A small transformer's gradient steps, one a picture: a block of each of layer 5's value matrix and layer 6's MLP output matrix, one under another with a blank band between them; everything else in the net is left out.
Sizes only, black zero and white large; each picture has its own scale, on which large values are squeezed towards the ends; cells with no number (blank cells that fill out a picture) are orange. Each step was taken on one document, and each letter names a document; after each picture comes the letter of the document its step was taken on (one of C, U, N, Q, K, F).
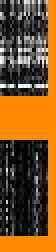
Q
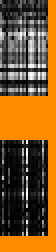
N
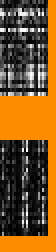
N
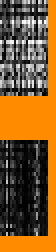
Q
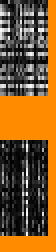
N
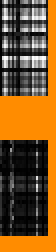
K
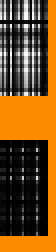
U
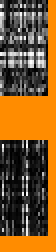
N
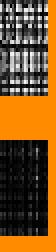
U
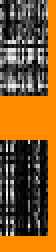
Q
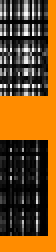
U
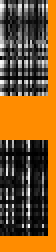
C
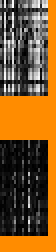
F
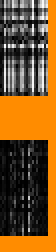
F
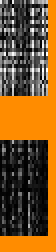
F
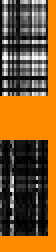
K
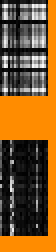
K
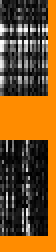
C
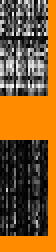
Q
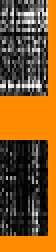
Q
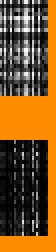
C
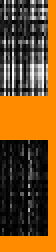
F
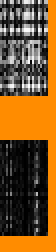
Q
